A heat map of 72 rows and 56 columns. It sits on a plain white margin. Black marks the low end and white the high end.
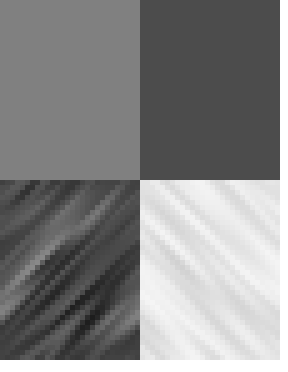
It is made of 2 by 2 panels. Panel 1,1: middling, flat. Panel 1,2: low, flat. Panel 2,1: low, slanting up to the right. Panel 2,2: very high, slanting down to the right, faint in contrast.
